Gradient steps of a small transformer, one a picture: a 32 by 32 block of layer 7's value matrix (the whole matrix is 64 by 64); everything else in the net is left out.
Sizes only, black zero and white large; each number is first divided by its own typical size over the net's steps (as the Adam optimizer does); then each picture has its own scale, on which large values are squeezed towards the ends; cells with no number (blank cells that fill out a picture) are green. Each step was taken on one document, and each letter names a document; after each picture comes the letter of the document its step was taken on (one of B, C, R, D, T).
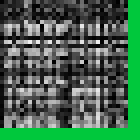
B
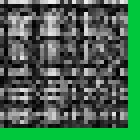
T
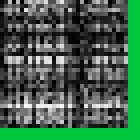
B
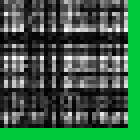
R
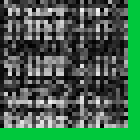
B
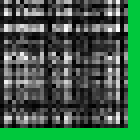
R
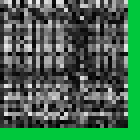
B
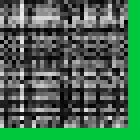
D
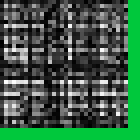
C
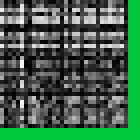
D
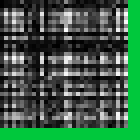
R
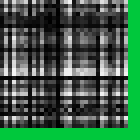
C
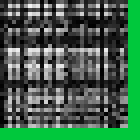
B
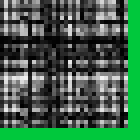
C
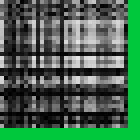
D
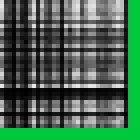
D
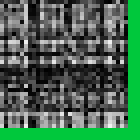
T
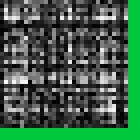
C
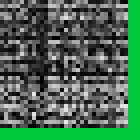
T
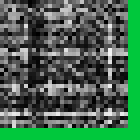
T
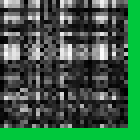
C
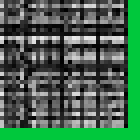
D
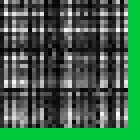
R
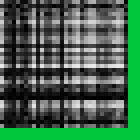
D
